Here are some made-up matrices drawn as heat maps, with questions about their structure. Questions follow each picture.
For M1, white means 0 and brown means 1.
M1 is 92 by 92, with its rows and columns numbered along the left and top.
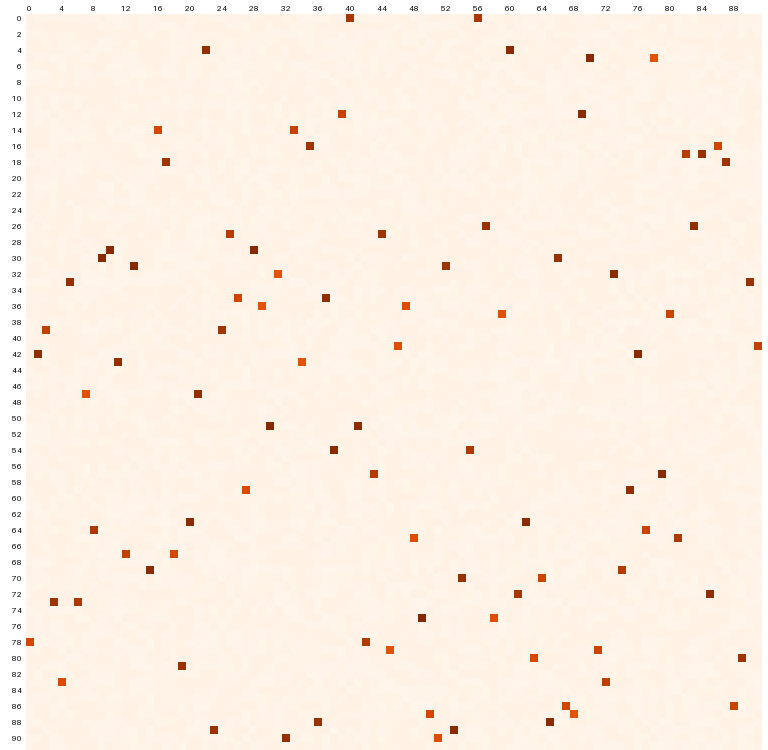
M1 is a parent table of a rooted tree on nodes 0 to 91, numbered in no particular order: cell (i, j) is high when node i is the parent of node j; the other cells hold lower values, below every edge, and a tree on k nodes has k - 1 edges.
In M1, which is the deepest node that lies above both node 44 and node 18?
16
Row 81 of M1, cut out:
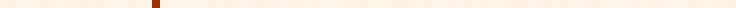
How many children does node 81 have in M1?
1
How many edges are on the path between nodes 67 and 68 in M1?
3
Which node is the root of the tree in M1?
14
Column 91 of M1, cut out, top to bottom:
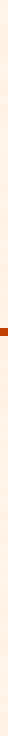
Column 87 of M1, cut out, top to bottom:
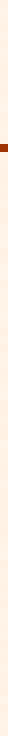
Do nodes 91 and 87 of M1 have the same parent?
no
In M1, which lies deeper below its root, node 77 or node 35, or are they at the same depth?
node 77
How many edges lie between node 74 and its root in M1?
6
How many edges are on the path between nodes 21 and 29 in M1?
3
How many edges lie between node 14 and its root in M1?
0
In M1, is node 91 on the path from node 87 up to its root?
no
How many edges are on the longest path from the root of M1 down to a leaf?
6
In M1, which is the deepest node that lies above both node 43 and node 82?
16
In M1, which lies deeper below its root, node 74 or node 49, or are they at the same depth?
the same depth
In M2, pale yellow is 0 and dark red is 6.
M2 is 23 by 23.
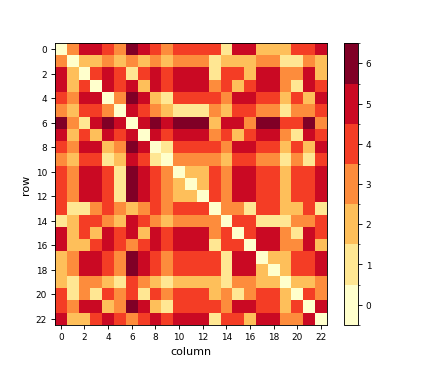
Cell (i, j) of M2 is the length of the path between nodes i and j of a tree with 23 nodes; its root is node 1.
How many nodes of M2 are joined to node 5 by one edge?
4
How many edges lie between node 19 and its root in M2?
1
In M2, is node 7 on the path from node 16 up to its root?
no
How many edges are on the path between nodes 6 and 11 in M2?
6
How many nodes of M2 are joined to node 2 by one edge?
2
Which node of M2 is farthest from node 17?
6
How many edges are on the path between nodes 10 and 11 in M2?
2
